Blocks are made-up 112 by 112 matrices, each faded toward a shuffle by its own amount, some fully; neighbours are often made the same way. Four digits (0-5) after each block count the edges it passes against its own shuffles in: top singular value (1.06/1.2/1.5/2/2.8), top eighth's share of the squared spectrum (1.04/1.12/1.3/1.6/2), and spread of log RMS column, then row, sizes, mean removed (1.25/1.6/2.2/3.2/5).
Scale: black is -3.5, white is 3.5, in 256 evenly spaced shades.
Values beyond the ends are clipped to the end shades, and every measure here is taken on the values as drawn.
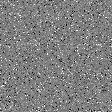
3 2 0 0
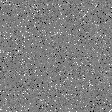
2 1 0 0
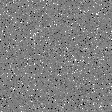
0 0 0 0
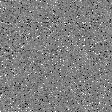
3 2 0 0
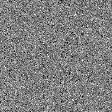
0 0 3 0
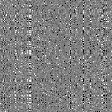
5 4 3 2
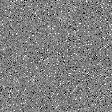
3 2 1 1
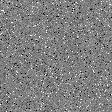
0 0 0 0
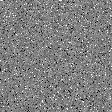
2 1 0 0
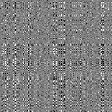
5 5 4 3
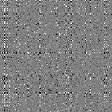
5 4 3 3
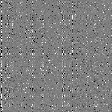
5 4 3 2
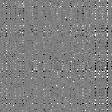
5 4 3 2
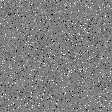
0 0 0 0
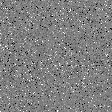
3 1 0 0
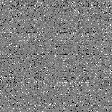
4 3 1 2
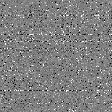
4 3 1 2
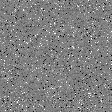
2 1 0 0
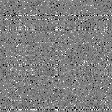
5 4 2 3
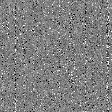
2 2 3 0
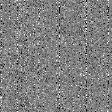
2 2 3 0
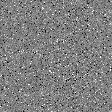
0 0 1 0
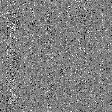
1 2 3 0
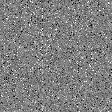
1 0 1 0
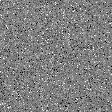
0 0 1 0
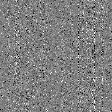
2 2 3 0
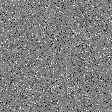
0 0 0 0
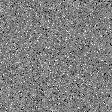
0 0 0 0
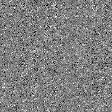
1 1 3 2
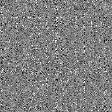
2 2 3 2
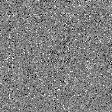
1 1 2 2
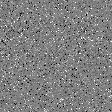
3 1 0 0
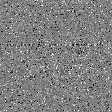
3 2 0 1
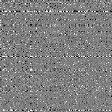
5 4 2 3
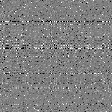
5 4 1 3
